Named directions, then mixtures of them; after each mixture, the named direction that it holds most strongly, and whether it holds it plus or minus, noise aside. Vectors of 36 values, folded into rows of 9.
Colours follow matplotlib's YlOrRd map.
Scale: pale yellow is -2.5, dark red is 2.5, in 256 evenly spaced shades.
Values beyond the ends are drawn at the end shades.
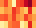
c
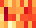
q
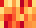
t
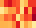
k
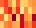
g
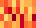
g, plus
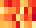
k, plus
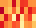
g, minus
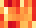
q, minus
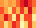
g, minus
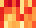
t, minus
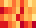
k, minus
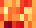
t, plus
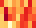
q, plus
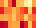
c, minus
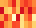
g, minus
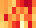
c, plus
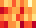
k, minus
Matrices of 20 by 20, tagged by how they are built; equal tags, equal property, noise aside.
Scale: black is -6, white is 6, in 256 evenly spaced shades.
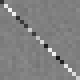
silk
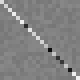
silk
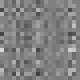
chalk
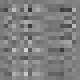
chalk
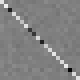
silk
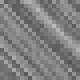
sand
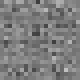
chalk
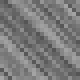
sand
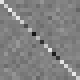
silk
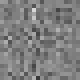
chalk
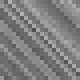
sand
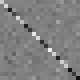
silk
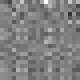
chalk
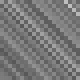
sand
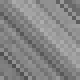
sand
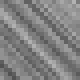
sand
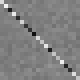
silk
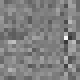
chalk
